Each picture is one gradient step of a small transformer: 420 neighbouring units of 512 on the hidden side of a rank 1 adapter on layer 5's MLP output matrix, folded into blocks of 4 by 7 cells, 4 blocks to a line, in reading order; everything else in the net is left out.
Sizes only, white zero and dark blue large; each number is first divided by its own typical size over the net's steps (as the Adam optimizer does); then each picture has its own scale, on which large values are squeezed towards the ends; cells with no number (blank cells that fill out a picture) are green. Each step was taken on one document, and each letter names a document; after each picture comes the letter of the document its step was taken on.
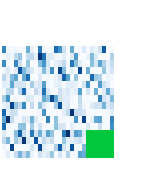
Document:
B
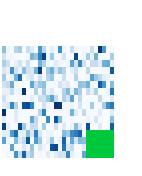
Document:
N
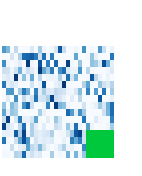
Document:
B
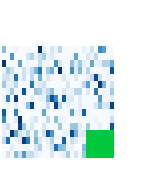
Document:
N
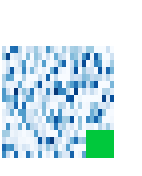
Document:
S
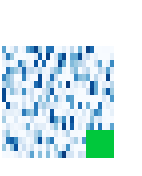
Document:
S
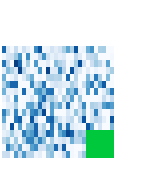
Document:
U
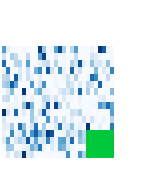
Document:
N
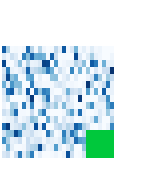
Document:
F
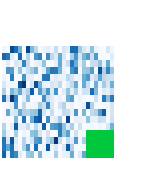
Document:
S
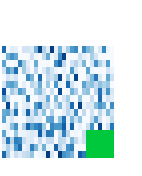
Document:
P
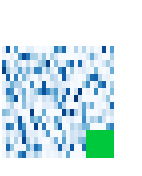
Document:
U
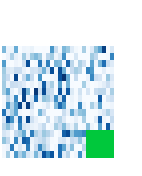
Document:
B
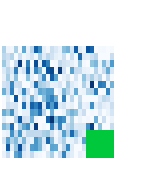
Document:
F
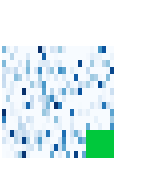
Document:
N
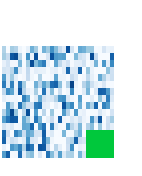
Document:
P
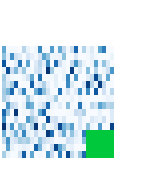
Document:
F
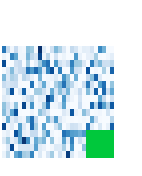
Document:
F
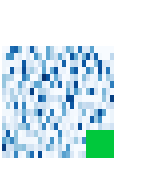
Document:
S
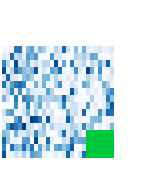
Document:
P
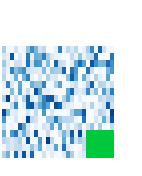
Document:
U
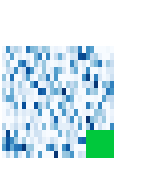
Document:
S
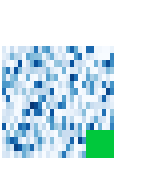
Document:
U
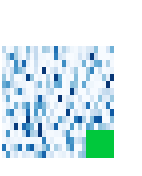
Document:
P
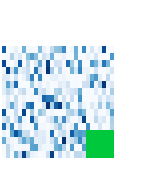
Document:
F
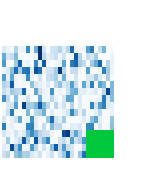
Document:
F
